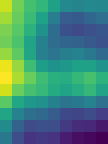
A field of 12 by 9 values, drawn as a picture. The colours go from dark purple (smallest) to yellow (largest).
There is an overall slope up to the top left. The middle left is the ninth with the highest average. On average the colour sits 50% of the way up the scale. There are no lone odd cells. The bottom right is the ninth with the lowest average.
